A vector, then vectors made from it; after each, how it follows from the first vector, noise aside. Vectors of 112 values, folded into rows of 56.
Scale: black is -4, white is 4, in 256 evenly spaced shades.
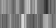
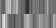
wrapped around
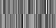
sign-scrambled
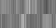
shrunk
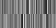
sign-scrambled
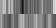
wrapped around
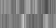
shrunk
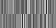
sign-scrambled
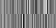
sign-scrambled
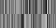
sign-scrambled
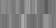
shrunk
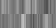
shrunk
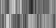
wrapped around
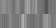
shrunk
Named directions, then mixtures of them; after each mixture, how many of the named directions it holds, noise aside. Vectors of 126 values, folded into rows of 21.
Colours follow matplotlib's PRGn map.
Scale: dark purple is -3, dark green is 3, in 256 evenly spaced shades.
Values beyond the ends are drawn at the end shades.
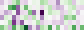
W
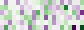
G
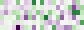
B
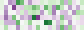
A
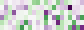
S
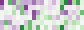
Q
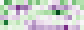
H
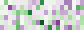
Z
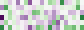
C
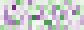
one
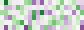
three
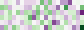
two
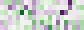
two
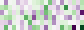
one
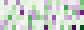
one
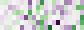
three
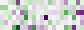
three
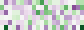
three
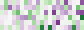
two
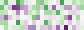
two
